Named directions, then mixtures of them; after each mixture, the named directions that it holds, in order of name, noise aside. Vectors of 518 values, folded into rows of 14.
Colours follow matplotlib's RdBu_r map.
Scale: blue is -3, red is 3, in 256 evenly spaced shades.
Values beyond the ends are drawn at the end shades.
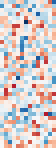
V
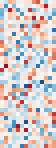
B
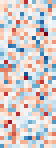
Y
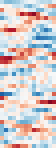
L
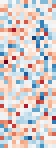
L, Y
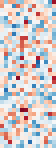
V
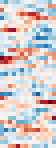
L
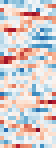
L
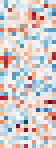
B, L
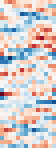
L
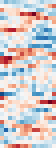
L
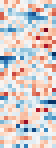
B, L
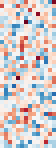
V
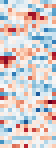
B, L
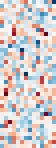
V, Y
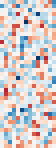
V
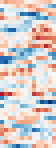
L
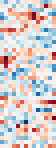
B, L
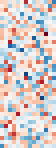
Y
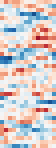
L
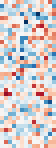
L, V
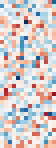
V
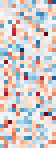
V, Y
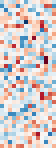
V, Y
